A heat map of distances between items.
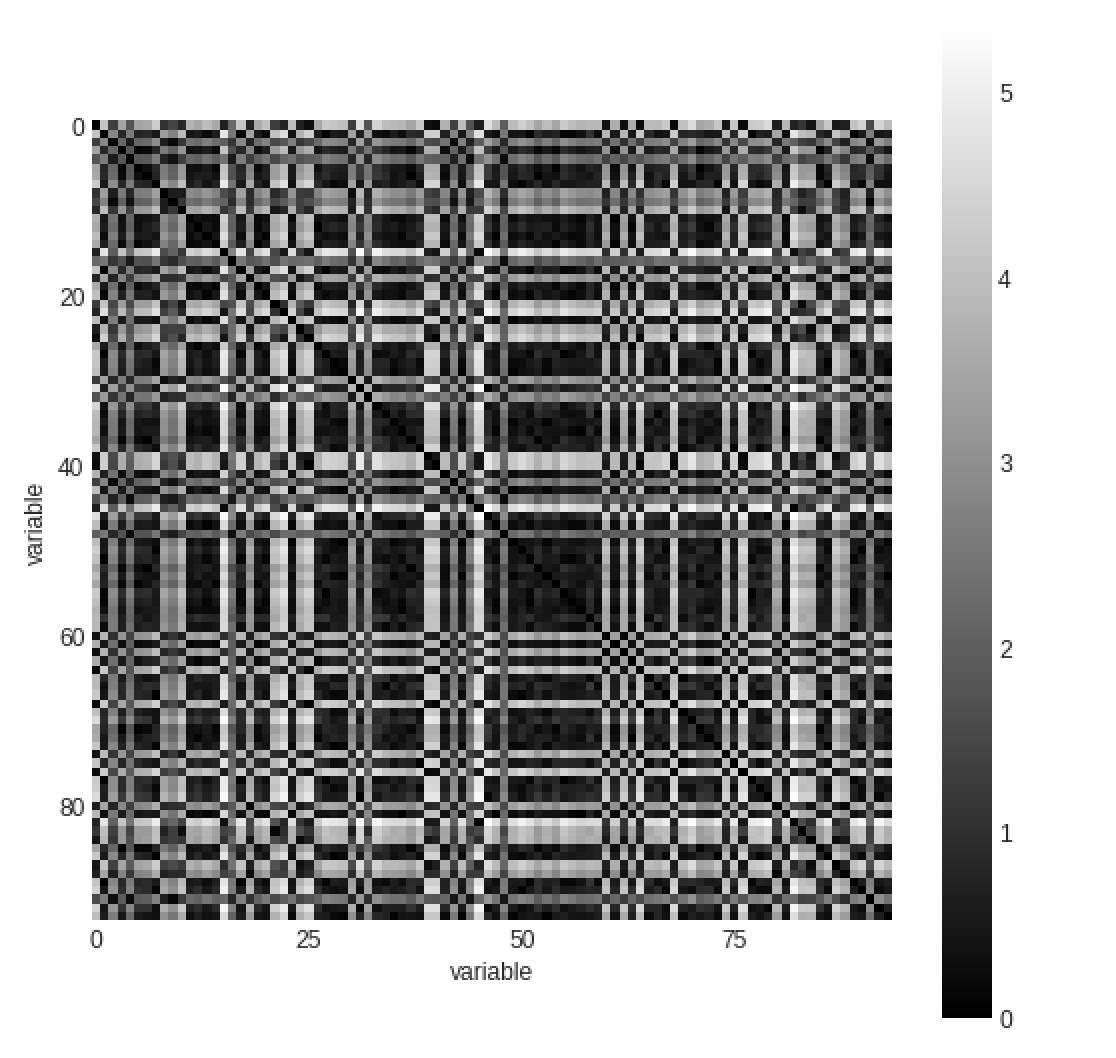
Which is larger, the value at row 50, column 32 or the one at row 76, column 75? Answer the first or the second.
the second
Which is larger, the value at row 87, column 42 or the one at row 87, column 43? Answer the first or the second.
the second
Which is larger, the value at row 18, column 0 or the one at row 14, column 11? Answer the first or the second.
the first
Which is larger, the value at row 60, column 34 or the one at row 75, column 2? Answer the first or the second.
the first
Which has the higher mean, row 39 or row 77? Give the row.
39
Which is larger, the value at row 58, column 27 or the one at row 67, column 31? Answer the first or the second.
the first
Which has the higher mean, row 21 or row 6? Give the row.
21
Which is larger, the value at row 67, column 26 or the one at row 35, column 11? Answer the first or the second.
the first
